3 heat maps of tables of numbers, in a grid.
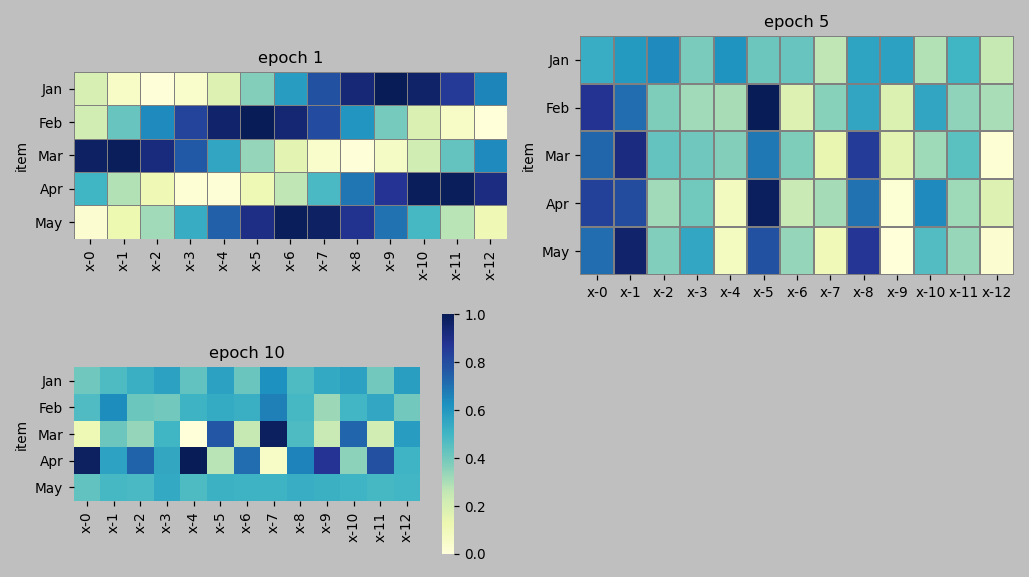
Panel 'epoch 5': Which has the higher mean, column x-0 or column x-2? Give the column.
x-0
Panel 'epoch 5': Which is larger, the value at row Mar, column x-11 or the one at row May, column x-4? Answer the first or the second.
the first
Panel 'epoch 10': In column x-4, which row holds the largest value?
Apr
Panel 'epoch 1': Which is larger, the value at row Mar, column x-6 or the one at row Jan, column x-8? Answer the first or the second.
the second
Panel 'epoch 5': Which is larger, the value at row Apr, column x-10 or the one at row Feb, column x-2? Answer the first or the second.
the first
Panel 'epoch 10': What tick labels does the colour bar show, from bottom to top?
0.0, 0.2, 0.4, 0.6, 0.8, 1.0
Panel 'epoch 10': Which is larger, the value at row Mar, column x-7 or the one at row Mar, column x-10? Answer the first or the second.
the first
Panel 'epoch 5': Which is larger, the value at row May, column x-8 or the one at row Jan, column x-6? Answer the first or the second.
the first
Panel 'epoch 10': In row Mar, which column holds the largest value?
x-7
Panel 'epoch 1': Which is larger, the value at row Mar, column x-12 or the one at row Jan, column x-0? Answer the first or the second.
the first
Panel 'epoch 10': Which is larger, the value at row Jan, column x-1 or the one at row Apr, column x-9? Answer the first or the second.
the second
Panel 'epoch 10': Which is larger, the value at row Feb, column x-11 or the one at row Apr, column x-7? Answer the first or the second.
the first
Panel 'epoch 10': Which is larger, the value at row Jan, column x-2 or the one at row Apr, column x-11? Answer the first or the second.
the second
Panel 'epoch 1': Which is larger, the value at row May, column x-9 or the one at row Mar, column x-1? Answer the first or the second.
the second
